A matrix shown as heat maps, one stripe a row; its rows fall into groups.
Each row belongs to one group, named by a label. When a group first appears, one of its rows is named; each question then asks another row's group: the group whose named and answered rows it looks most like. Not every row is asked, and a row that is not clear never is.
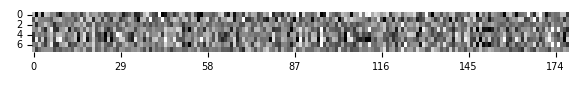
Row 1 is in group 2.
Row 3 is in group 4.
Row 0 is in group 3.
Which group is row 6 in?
4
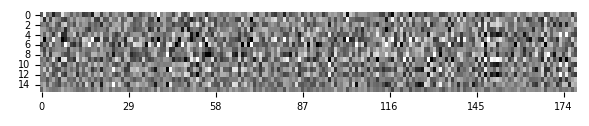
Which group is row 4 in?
4
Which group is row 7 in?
3
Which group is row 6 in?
2
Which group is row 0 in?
2
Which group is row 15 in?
2
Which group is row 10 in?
4
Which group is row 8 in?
3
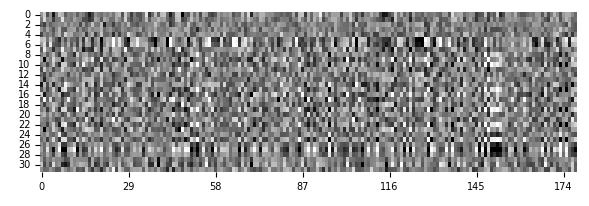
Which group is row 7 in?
2
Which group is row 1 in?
2
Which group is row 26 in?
4
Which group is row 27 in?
4
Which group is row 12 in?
3
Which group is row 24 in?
4
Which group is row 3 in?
4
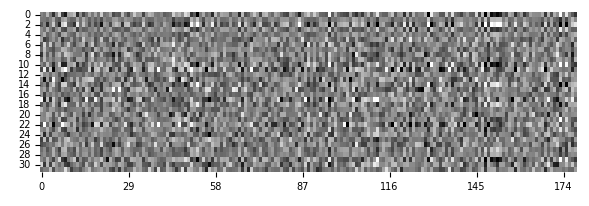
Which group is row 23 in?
4
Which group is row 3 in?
4
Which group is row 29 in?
4
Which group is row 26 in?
3
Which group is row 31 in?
2
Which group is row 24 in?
3
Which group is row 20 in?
2
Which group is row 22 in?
2
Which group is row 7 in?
2
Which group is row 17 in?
3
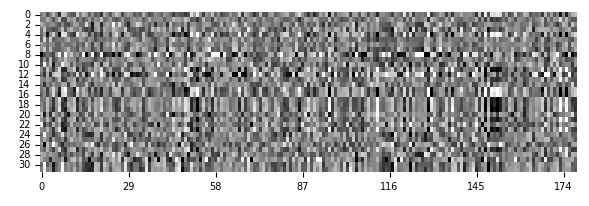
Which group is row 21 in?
4
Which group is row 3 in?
2
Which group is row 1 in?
4
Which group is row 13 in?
4
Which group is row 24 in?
2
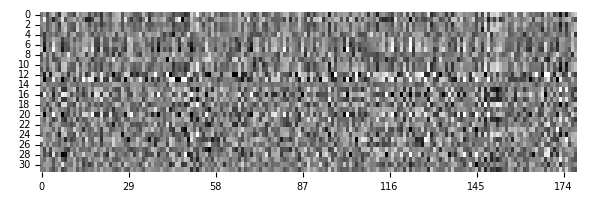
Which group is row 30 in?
2
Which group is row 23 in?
2
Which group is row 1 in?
2
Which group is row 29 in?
4
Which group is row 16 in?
2
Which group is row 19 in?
3
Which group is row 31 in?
4
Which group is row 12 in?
3
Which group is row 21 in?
4
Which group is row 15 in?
4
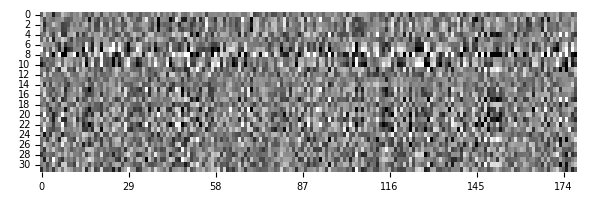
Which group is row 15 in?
2
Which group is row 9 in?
3
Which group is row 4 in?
4
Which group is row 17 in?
4
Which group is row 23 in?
2
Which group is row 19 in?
2
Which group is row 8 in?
4
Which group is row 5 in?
2
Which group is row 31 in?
3
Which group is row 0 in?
2
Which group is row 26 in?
2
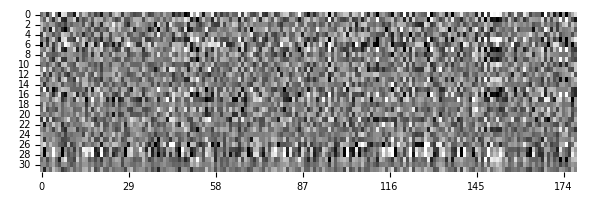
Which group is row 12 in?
3
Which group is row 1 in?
4
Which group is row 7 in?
4
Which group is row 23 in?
4
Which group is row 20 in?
3
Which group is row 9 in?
4
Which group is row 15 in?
2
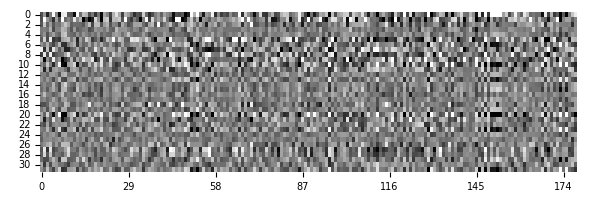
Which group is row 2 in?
2
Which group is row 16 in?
2
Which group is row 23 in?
4
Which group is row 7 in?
3
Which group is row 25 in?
3
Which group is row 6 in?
4
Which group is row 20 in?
4
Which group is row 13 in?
4
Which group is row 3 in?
2
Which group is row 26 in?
2
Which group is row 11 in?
3
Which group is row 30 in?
3
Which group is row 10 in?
4
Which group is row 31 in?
4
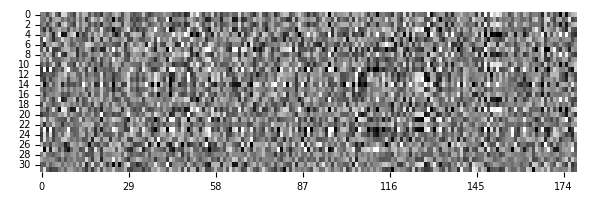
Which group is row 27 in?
3
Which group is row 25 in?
2
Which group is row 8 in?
4
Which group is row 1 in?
3
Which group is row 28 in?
2
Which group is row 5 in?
2
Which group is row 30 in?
3
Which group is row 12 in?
3
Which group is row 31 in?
2
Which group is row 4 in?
4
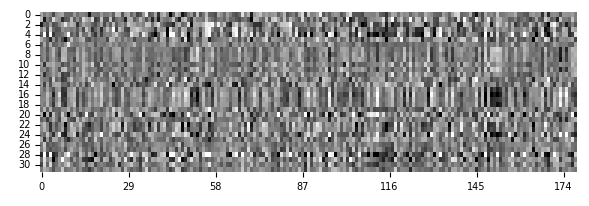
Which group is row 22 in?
2
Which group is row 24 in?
4
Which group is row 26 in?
2
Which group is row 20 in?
3
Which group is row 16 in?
4
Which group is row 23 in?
2
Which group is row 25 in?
3
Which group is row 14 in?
3
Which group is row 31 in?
2
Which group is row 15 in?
4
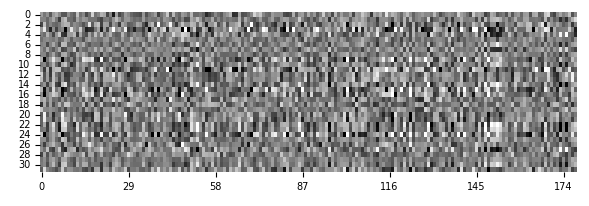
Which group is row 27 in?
4
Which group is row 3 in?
2
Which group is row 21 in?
2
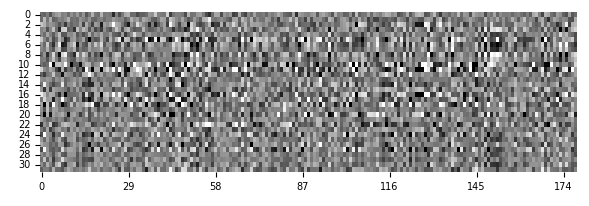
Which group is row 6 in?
4
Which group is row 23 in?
3
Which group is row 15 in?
3
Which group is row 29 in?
2
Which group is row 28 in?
4
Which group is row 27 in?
2
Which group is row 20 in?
3
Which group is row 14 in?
2
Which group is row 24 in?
2
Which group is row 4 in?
4
